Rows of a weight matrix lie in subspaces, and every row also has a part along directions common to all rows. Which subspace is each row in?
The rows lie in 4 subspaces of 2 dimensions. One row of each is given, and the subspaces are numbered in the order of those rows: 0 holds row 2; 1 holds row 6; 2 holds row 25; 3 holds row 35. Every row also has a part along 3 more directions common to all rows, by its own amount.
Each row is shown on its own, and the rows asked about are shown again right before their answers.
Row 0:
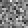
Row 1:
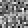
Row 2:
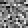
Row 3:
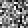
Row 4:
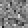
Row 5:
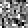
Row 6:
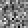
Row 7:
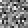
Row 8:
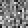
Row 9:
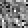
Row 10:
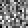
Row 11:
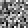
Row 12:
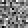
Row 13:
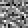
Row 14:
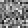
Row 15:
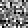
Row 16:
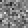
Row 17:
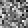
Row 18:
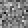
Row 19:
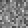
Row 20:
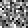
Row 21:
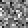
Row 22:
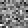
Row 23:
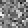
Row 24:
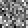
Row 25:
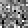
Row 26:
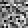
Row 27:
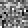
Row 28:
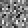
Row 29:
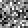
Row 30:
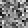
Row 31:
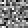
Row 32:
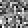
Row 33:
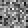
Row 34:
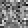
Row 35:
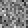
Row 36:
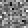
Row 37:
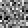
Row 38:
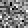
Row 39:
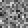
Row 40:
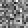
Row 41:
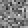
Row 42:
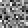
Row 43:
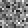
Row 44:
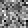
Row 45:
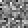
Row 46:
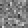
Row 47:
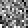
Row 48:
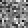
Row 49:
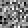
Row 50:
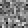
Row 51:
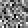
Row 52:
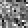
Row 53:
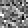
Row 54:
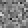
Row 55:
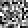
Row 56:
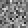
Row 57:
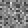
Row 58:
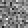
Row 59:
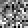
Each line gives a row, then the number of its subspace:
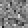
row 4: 2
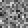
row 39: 0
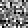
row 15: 0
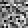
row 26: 0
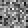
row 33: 3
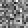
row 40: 1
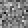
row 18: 0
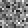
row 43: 1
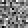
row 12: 3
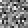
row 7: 2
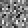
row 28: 2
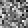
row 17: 0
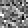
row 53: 0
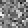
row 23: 0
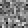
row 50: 2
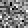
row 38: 3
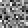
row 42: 1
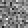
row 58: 3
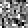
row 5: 2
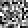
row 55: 0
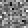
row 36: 0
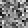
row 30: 0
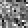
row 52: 2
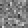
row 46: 2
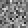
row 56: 1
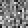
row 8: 1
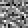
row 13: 0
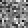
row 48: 2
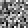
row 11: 2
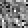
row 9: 2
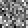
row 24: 3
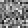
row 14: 3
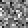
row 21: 0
